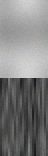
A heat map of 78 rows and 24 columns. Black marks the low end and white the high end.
The table splits into 2 rows of 1 panel. Panel 1,1: high, smooth. Panel 2,1: low, streaked downward.
